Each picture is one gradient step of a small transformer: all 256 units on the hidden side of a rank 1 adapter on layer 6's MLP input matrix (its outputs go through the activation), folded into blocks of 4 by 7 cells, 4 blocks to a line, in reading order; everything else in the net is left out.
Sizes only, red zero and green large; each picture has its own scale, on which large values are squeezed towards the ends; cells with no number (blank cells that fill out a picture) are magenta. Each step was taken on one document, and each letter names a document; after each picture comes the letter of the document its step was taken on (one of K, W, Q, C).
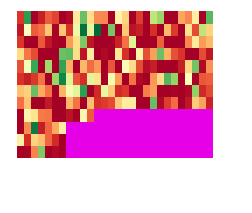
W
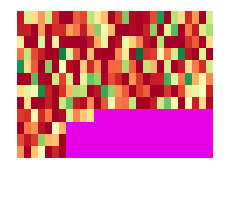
W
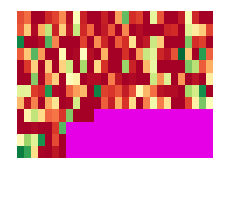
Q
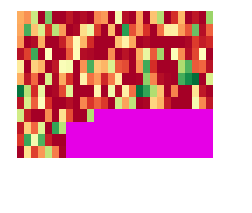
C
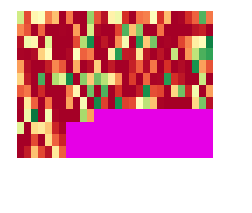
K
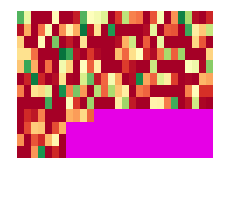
W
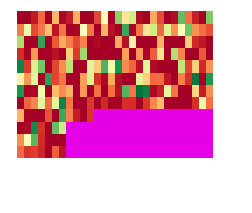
C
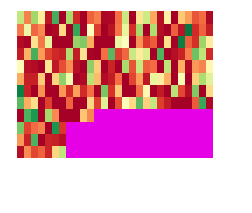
K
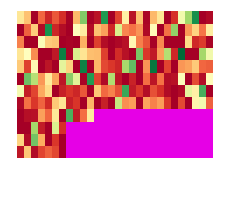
Q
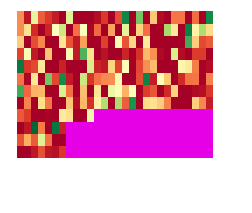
C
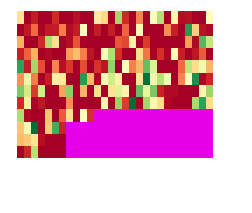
C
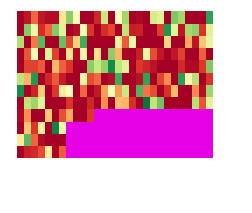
C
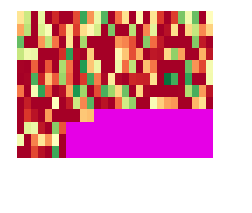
W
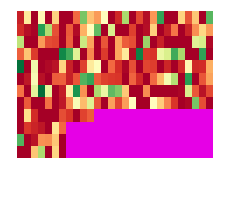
W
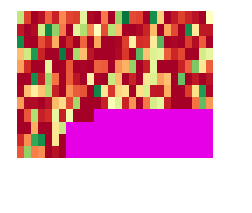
Q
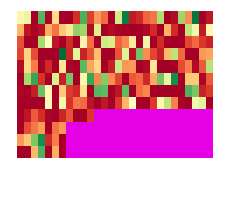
W
